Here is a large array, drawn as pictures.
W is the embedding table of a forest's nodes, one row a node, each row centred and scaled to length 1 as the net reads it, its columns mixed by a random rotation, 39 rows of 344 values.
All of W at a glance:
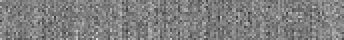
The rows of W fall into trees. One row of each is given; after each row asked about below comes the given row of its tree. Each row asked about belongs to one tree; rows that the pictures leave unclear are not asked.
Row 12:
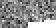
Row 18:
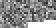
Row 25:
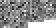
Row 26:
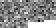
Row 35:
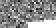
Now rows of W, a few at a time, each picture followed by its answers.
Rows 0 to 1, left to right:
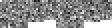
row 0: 25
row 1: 26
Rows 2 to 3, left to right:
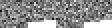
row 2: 35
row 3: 25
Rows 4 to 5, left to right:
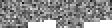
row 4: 12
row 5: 25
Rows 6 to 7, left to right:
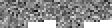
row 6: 26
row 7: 26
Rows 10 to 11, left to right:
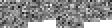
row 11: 25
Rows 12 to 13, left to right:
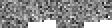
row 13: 12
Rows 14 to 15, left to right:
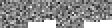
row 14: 12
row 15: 26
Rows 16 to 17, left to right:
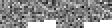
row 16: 18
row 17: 18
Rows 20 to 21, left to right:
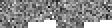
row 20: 12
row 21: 12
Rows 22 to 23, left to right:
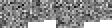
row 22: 25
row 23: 25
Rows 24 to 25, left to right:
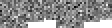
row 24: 35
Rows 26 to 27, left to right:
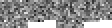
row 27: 35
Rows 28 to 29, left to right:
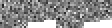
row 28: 18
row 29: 25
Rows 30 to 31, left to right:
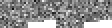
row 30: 25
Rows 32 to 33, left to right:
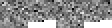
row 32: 26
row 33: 26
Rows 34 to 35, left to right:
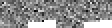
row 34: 26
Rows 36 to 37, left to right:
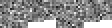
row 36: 25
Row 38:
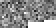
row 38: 26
